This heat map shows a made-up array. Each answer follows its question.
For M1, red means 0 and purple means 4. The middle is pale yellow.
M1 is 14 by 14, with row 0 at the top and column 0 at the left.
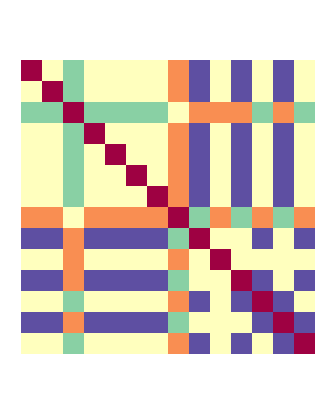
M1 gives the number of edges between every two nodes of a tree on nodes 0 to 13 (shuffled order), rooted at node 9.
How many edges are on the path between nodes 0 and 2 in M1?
3
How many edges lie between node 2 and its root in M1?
1
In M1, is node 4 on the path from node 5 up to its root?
no
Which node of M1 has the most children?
7
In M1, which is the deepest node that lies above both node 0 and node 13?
7
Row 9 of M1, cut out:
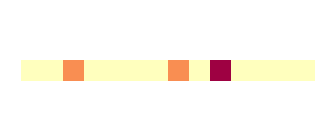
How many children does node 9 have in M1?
2
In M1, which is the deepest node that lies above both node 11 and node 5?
7
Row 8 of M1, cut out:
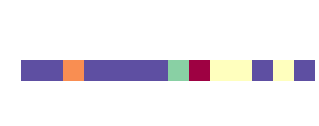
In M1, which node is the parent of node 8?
2
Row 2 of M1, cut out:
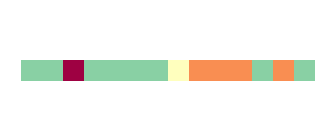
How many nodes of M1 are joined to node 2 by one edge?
4
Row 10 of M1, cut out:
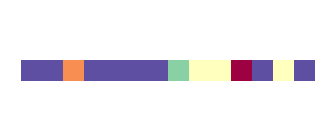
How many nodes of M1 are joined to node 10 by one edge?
1
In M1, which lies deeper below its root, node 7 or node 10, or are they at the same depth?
node 10
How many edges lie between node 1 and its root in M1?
2
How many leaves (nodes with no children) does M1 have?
11
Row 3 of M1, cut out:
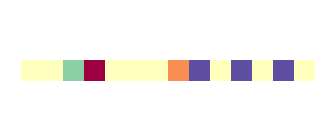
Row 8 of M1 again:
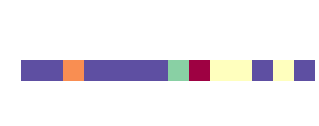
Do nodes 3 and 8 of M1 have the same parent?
no
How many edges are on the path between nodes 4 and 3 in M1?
2
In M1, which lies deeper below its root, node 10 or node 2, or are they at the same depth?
node 10
